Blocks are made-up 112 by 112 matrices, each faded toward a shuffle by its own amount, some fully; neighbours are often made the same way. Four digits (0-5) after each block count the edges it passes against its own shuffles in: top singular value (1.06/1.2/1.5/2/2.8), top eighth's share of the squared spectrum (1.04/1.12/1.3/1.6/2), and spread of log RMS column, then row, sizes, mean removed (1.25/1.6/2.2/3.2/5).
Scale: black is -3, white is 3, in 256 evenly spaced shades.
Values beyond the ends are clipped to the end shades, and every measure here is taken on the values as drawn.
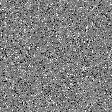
0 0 0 0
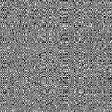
5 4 3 3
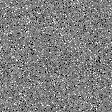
3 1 0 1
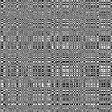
5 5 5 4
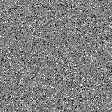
3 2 1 1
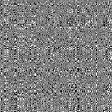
5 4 3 3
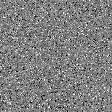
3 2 0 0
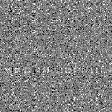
4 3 2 2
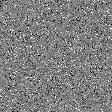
1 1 0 0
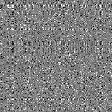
5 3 2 2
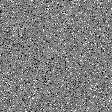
2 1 0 0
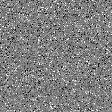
3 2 1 1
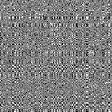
5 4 4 4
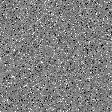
1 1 0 0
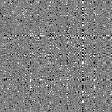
5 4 3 3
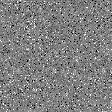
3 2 1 1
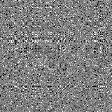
4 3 2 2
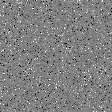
0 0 0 0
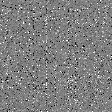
2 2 2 1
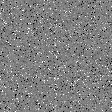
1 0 0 0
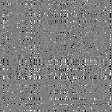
5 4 3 3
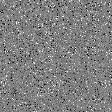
3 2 1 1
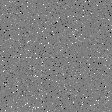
2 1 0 0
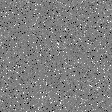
0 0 0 0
